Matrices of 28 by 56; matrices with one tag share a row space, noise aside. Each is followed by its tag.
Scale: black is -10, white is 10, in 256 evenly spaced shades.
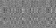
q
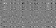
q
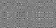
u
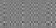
q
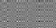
u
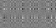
q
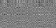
u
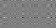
q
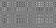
u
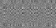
q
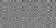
q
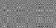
u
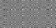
q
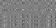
q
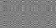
q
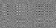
u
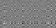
q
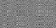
u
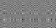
q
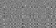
q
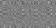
q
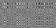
u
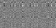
q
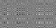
u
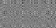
q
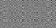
q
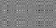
u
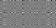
q
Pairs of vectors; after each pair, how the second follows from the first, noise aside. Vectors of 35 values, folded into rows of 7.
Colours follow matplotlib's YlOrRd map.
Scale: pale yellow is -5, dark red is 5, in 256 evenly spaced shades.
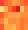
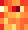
scaled up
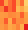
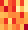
scaled up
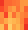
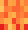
sign-scrambled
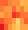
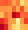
scaled up
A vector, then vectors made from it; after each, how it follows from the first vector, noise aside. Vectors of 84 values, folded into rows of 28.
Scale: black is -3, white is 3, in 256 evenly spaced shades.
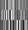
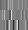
partly zeroed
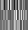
reversed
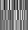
reversed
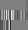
partly zeroed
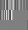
partly zeroed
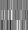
partly zeroed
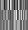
reversed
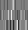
partly zeroed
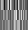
reversed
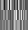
reversed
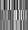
reversed
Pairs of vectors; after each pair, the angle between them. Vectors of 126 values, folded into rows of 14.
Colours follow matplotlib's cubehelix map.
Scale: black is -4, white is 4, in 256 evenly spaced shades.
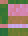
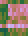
nearly parallel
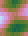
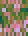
partly opposed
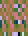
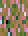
orthogonal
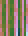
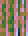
nearly parallel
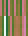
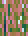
partly opposed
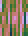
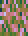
orthogonal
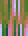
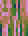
nearly opposite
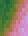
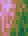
nearly opposite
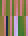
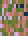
orthogonal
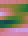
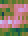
nearly opposite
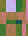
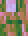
nearly parallel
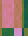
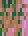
partly opposed
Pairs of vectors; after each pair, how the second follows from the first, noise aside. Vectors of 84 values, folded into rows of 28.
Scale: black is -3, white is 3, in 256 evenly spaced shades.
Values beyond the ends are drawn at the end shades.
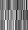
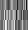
copied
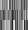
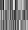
reversed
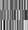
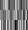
shuffled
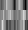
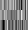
shuffled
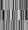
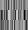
reversed
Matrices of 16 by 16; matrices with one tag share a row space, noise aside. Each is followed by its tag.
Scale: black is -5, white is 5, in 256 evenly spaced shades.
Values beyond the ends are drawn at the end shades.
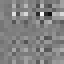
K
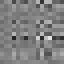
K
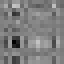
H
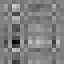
H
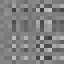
K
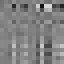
K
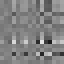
K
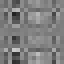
H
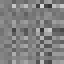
K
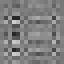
H
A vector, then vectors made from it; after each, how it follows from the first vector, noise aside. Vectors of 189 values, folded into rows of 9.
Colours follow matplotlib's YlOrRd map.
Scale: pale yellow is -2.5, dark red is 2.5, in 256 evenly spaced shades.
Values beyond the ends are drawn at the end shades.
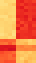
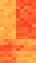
shrunk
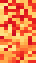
sign-scrambled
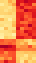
copied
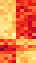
copied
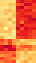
copied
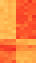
shrunk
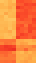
shrunk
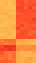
shrunk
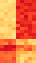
copied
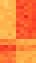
shrunk
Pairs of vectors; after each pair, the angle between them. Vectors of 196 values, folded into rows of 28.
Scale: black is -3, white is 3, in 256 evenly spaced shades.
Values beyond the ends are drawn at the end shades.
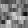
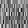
orthogonal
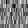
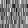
nearly parallel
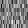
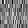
partly aligned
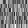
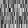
nearly parallel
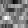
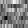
nearly opposite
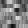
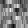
nearly parallel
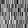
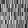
nearly parallel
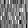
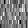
nearly parallel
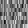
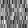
partly opposed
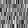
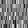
nearly opposite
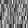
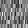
orthogonal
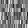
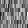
nearly opposite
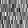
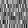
partly opposed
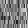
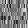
nearly parallel
